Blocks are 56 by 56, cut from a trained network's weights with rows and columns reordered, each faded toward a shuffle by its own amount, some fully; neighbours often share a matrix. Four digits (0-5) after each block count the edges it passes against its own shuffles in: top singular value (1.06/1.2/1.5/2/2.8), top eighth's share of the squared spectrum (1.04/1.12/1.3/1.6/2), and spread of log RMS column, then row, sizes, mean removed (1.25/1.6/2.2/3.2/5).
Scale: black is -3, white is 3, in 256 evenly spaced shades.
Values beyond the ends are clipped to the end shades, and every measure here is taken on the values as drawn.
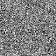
2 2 1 0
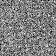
0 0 0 0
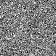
0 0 0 0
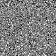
2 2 1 1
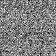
1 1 0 0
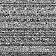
4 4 1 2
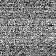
3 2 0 1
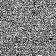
1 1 0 0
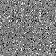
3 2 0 1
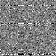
4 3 0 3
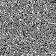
1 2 0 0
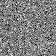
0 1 0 0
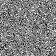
0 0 0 0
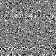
3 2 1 2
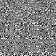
3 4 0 3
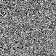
0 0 0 0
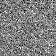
1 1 0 0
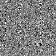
2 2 2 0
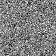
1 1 0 0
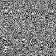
3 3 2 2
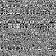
4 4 0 3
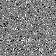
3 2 0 1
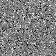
0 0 0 0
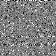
3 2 0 2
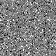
2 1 0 0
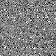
3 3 0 2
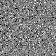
2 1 0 0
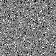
0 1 0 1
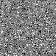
2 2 0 1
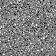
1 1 0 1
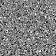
2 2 0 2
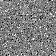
1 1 0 1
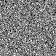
0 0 0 0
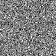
1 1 0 1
